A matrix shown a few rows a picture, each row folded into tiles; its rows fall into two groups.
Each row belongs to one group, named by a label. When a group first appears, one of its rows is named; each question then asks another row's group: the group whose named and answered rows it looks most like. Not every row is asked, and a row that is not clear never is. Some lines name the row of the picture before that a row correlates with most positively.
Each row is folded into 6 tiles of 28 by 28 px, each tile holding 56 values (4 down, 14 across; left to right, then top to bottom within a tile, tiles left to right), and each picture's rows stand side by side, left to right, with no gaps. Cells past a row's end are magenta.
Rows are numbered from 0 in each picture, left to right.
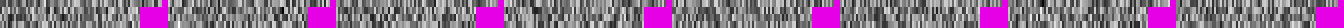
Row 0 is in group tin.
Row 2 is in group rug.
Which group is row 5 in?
rug
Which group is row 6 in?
tin
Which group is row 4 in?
rug
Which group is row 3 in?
rug
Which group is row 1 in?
rug
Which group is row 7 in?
rug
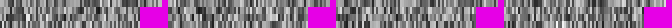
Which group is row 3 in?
tin
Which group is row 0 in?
tin
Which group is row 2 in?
tin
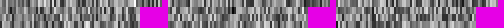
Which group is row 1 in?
rug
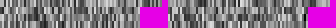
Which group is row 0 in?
rug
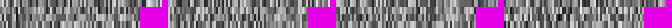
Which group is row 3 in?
rug
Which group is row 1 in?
tin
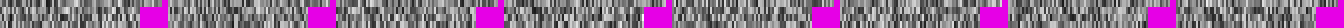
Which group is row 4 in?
rug
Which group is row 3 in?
rug
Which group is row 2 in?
rug
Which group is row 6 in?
tin
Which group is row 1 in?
rug
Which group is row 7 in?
rug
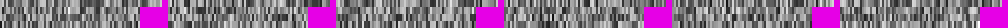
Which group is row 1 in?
rug
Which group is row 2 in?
tin
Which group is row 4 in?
tin
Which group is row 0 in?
tin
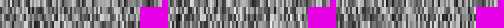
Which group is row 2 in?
rug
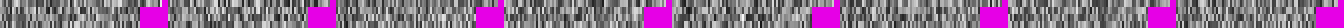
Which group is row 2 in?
tin
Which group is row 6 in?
tin
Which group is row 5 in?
tin
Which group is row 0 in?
tin
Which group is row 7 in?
tin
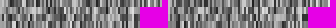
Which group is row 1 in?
tin
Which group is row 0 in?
tin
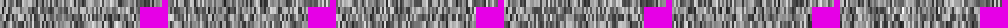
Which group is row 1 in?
rug
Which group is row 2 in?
rug
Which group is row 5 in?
rug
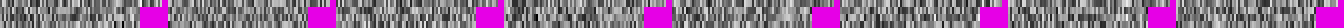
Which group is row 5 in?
rug
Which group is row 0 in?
tin
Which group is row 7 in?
tin
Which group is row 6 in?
tin
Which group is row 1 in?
rug
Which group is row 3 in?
tin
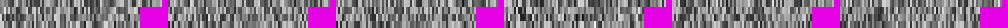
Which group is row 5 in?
rug
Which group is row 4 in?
tin
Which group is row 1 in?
rug
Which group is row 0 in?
tin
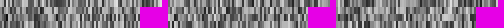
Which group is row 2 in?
tin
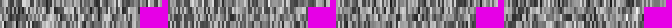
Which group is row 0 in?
tin
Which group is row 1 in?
tin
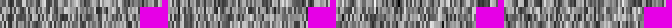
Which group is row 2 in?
rug
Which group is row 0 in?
tin
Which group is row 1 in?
tin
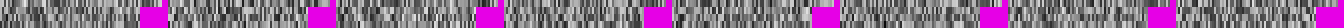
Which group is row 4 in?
tin
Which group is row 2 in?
rug
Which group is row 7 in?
rug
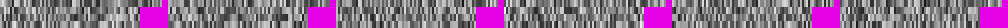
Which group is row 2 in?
rug
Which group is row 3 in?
rug
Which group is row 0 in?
tin
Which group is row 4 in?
rug
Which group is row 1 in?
rug
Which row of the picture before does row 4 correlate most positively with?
5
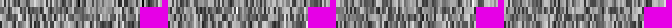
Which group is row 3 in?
tin
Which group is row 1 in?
rug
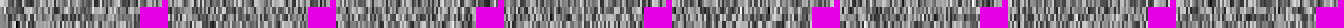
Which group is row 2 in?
rug
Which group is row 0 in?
tin
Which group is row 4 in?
rug
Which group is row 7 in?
tin
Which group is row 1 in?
rug
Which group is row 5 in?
rug
